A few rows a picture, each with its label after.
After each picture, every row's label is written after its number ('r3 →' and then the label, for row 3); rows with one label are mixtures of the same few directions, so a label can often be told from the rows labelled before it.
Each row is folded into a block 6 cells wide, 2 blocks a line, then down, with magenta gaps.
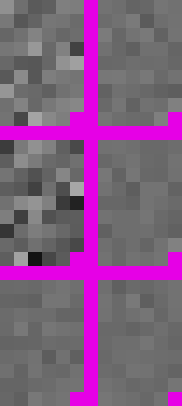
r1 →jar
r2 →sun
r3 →jar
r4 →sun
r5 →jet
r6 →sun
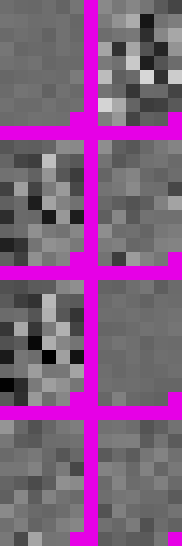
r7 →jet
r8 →jet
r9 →jet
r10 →jar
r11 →jet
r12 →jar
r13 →jar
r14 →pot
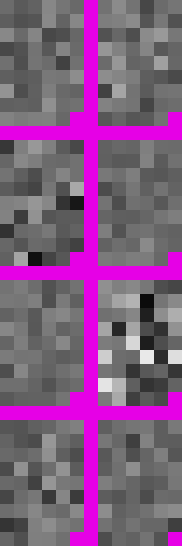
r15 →pot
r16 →pot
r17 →jar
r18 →pot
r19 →pot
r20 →jet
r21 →jet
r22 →sun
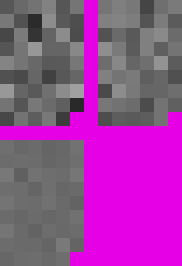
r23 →sun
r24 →pot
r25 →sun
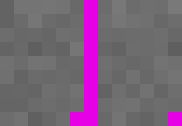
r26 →jar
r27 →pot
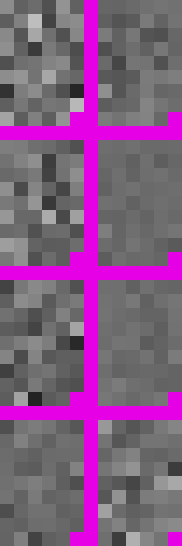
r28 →sun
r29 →pot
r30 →jet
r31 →sun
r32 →jar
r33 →jet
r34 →jar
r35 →jar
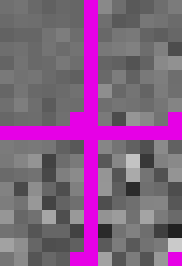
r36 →pot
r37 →jar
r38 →jet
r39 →sun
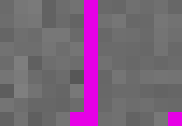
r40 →pot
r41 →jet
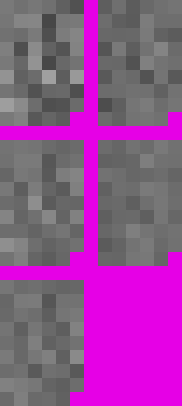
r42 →jet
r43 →jet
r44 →jet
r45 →jet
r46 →jet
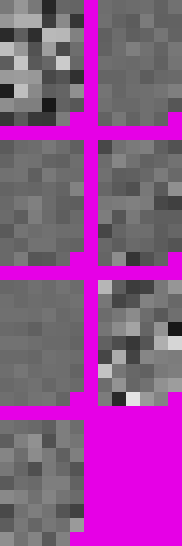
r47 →pot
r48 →sun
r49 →jar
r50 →jar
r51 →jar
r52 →jar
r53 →sun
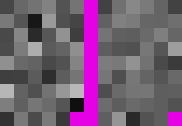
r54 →sun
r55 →jar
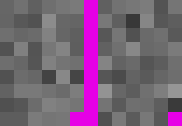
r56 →jet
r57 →sun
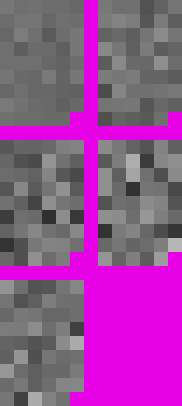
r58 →jet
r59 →pot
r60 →jet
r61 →sun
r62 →jar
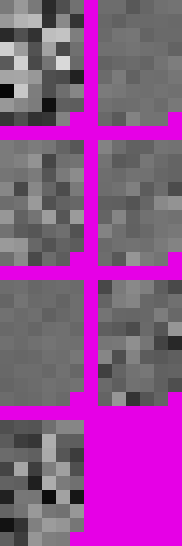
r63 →pot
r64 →jar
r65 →jet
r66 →jar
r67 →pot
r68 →jar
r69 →jet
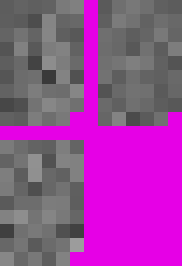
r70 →jet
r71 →jar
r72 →sun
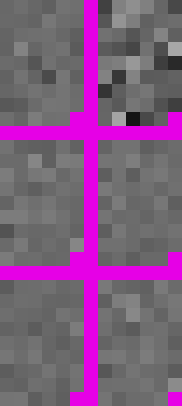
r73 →jet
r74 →jar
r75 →sun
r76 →pot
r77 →jar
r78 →sun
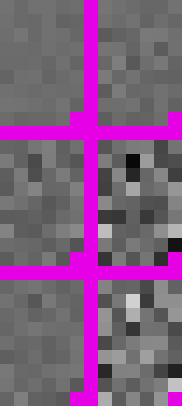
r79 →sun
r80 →pot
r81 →sun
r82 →sun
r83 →sun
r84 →sun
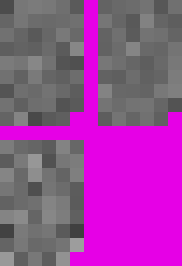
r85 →jar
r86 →sun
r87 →sun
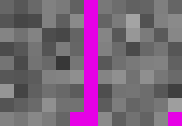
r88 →pot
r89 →sun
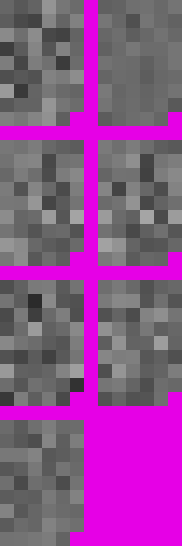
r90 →pot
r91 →sun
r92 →jet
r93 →jet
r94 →sun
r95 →pot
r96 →pot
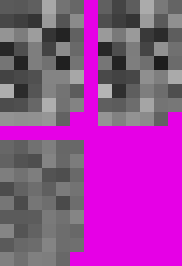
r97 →pot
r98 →pot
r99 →pot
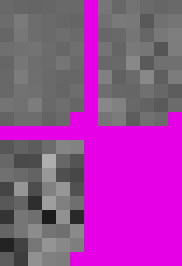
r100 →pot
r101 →jet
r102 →jet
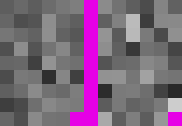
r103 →jet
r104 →sun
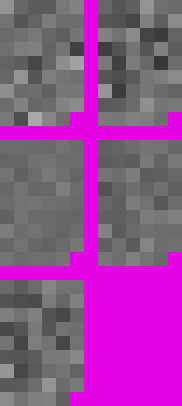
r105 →jar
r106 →pot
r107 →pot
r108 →pot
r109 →pot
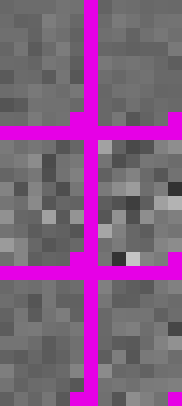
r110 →jet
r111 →jar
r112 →jet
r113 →jar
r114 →sun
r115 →jar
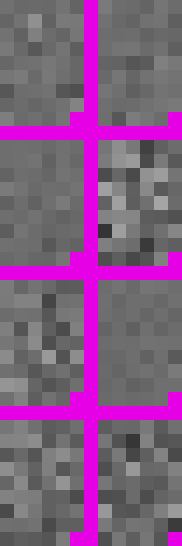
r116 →sun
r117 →jar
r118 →pot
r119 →pot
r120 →jet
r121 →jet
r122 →pot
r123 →sun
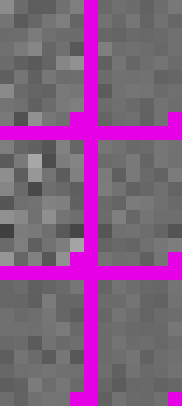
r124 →jar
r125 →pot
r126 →sun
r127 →sun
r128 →jet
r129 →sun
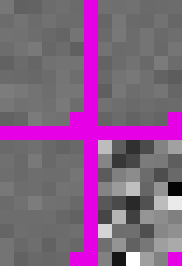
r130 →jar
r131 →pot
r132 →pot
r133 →jar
